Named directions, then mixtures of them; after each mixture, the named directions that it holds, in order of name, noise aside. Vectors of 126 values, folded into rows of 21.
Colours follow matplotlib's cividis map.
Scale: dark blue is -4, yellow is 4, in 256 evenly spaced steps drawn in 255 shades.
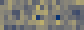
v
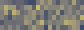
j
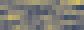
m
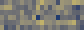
j, m, v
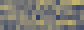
j, m, v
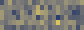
v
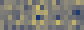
v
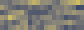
m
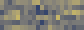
m, v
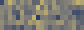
v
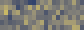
j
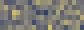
j, m, v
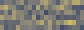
j, m, v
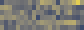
j, m, v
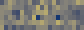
v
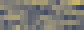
m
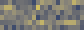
j, m, v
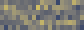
j, m, v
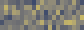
j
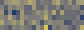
j, v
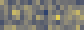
j, v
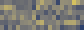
j, m, v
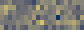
j, v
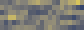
m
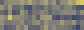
j, m, v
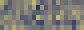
j, v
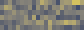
j, m, v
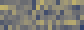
j, m, v
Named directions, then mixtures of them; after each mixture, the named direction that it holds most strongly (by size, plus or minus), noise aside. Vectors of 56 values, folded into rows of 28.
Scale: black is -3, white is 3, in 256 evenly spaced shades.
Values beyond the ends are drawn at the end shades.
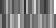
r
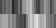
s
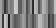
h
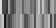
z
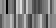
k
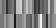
k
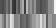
r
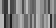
z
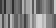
s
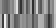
h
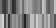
z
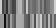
z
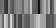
s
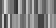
h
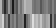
s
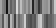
k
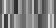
h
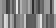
k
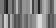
h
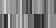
s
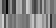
z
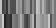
z
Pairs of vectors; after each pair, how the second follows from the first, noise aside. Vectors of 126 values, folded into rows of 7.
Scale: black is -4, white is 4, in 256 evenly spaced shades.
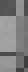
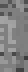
partly zeroed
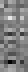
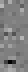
partly zeroed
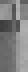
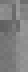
shrunk
